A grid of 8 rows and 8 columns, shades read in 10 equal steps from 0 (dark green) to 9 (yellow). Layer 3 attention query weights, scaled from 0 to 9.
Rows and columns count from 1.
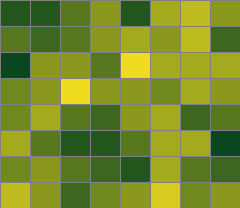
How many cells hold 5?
15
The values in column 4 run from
1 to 5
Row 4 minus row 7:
0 0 6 3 4 -2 3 3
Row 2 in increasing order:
2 2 3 3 5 5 6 7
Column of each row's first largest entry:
7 7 5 3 2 1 6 6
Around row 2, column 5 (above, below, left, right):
1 9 5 5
